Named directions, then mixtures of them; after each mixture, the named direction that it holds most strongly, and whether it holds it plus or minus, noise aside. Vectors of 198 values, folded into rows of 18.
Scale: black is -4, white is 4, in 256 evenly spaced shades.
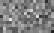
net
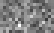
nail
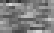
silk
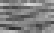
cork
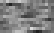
silk, minus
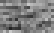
cork, plus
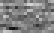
cork, plus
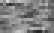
silk, minus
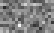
nail, plus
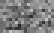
nail, minus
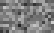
nail, minus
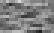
silk, minus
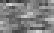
silk, plus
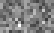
nail, plus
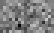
nail, minus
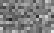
net, minus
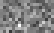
nail, plus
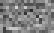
net, minus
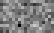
nail, minus
